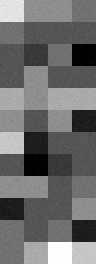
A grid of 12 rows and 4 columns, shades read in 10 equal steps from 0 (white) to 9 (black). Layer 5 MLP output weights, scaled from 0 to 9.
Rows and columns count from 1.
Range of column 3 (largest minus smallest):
7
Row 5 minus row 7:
1 -4 -3 -3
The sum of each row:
14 23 27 22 13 22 22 28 19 24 24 10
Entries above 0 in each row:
4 4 4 4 4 4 4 4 4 4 4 3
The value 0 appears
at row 12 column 3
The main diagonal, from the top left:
1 6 5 6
